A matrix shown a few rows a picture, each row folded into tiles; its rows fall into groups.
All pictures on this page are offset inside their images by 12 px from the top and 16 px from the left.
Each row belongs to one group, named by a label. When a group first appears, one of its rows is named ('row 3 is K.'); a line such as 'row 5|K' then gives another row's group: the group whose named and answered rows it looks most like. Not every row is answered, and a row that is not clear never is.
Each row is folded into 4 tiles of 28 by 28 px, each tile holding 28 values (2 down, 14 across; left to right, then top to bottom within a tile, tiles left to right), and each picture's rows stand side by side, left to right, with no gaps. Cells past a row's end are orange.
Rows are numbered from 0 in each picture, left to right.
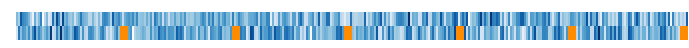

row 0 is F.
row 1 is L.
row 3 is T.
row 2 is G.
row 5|G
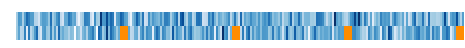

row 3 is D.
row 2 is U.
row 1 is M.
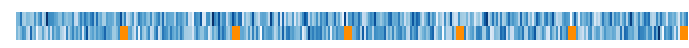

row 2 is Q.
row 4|T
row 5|M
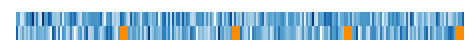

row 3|G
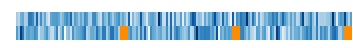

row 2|D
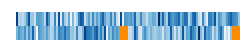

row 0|Q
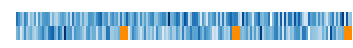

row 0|L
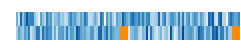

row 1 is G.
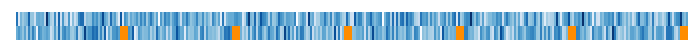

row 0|Q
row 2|M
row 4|D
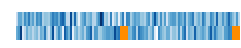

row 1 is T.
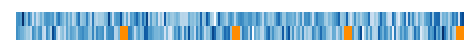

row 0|D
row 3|L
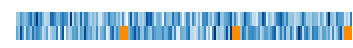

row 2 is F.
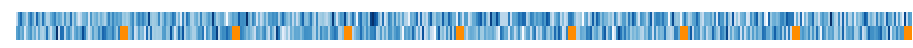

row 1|G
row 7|Q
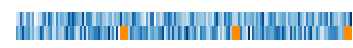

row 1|F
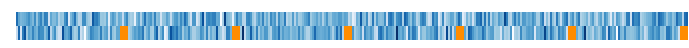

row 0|U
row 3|M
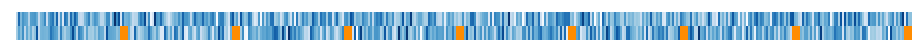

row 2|L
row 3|U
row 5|L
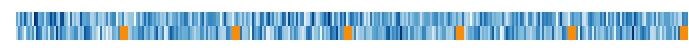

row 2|T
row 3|L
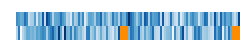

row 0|L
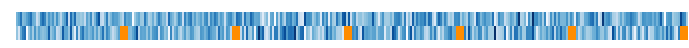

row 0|U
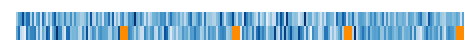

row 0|L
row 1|D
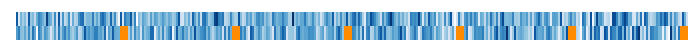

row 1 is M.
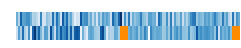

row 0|F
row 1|Q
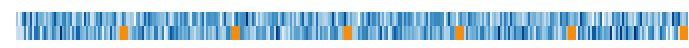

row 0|M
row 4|F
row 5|F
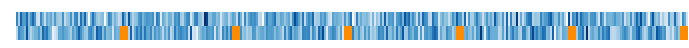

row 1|U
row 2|M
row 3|M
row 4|Q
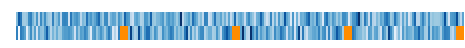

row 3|D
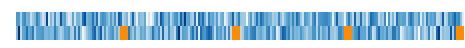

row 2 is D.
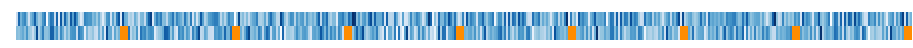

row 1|T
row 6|G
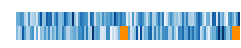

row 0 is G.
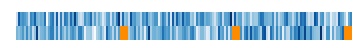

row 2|T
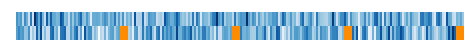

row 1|M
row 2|D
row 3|G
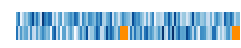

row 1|F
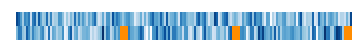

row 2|G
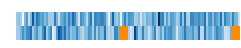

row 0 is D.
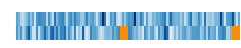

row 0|G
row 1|D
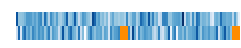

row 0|U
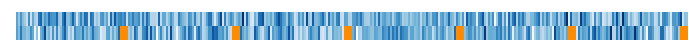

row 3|L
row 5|F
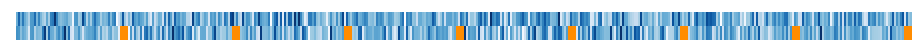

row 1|F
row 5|F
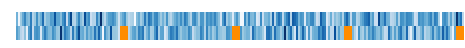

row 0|M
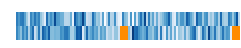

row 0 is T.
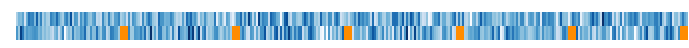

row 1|T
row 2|L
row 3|G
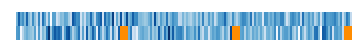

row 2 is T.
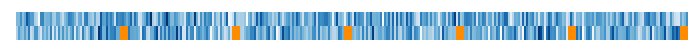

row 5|G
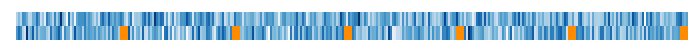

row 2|T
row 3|D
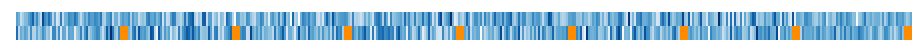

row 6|Q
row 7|F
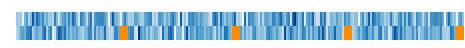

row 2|M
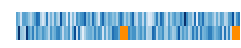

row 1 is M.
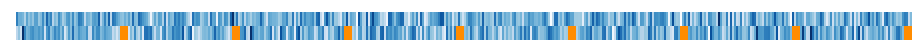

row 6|Q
